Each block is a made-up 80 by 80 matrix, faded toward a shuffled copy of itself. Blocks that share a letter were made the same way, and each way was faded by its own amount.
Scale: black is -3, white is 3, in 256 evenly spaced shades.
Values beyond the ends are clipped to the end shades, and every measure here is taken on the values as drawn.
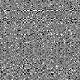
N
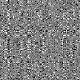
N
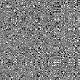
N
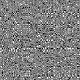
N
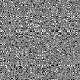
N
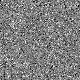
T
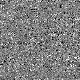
T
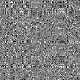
N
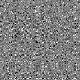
N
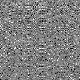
N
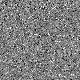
T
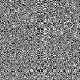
N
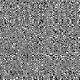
N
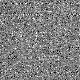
T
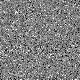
T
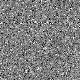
T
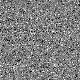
T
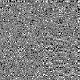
N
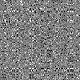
N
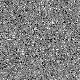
T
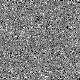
T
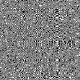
N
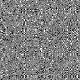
N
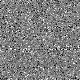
T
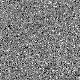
T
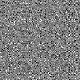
N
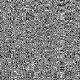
N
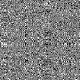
N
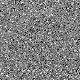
T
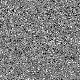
T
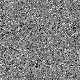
T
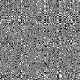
N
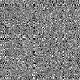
N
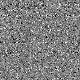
T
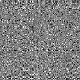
N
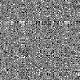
N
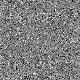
T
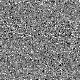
T
